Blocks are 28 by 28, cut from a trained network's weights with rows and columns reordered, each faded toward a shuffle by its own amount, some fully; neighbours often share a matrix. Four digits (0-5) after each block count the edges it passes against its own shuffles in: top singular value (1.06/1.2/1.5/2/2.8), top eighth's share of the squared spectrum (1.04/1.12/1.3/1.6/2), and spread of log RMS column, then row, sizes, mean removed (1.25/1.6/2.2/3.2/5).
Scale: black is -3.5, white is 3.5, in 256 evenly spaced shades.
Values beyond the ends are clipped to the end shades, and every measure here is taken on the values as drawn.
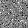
0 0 0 0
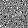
1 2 0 0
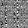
2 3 3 0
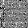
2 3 2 0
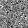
0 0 0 0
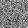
2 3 0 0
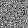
0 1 0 0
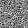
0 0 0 0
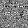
3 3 0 2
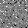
0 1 0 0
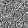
0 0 0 0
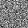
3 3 0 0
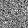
0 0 0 0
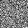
0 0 0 0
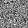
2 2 0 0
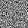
3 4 1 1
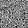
2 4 0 1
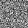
2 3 0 1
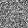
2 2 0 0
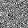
2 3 0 1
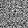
2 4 1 0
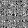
2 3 0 3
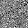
0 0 0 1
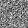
1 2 0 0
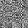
3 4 2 0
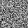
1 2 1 0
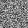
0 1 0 0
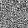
1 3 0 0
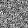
1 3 0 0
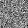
1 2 0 0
